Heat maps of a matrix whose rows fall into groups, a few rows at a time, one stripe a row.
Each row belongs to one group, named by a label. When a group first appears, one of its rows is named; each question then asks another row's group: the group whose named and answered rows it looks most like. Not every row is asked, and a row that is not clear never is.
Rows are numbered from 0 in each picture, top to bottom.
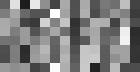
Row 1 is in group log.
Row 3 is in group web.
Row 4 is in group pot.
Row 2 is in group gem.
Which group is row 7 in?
log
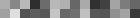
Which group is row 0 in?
log
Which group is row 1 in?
log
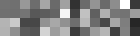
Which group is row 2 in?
log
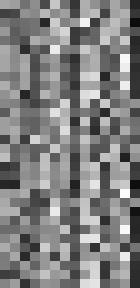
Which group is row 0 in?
log
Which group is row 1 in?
pot
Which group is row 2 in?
log
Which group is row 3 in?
gem
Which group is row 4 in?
gem
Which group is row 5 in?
log
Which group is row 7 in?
web
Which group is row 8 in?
web
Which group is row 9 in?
web
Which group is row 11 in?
gem
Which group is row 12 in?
log
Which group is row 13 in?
gem
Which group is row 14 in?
gem
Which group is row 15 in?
pot
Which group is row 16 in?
log
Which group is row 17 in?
gem
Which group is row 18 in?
pot
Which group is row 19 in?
pot
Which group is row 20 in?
pot
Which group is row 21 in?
web
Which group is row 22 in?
log
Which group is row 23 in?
log
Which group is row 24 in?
web
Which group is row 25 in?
pot
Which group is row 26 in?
web
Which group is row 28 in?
pot
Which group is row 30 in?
pot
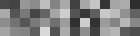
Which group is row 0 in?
pot
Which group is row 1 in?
gem
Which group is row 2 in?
gem
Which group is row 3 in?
gem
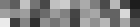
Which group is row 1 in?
web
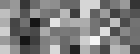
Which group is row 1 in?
gem
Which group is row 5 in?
log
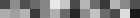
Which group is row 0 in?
log
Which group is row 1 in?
web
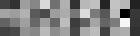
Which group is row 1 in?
log
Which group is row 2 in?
pot
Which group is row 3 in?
pot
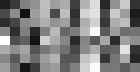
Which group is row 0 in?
pot
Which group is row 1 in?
pot
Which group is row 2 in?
pot
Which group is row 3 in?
web
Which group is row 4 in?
gem
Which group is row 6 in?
web
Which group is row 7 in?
web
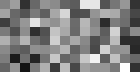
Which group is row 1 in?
gem
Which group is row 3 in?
log
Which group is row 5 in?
gem
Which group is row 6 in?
web
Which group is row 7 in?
pot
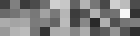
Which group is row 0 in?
log
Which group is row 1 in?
pot
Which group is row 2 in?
gem
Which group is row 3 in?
log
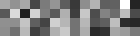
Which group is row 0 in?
web
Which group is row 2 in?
log
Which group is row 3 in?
log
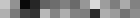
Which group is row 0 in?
web
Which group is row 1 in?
gem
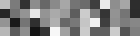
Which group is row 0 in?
gem
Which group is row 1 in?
pot
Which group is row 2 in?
web
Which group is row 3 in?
log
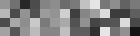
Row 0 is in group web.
